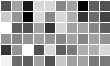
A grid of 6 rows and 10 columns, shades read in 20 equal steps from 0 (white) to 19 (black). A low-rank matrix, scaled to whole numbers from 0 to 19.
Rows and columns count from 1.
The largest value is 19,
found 2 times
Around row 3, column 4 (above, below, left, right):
3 7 13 15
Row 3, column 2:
12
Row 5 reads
15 8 0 13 3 12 10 6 6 3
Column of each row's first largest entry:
8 3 5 2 1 5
